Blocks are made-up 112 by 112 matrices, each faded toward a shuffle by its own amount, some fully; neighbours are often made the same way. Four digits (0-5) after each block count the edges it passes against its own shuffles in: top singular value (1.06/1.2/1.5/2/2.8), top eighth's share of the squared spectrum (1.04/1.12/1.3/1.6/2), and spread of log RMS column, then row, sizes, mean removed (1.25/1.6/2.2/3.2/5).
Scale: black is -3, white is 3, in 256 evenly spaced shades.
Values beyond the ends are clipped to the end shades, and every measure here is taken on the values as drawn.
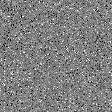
0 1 1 0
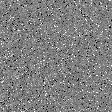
0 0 0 0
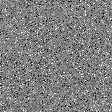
0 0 0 0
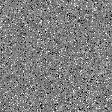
0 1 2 0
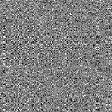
5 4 3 3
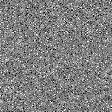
3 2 1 1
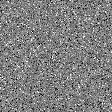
0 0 0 0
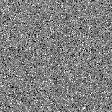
3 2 1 0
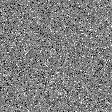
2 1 0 0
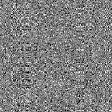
5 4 3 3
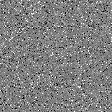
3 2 0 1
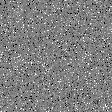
0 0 0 0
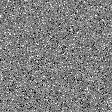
0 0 0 0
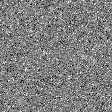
0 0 0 0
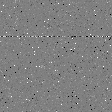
4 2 0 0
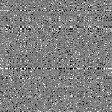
5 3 2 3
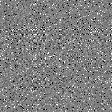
4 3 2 2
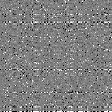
5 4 2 3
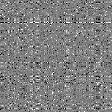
5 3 2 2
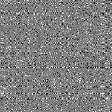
5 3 2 3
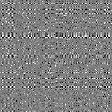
5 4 3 4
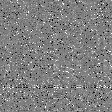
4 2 0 1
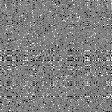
5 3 2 3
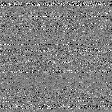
2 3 0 4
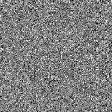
3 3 1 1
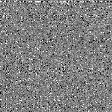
4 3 1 2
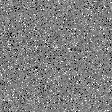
3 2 1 1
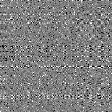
5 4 2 3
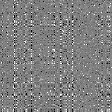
5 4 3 3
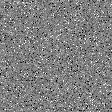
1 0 0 0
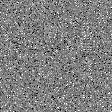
3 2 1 1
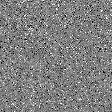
3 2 0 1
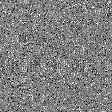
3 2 1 1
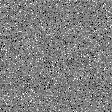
2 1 0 0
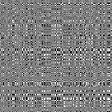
5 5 4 4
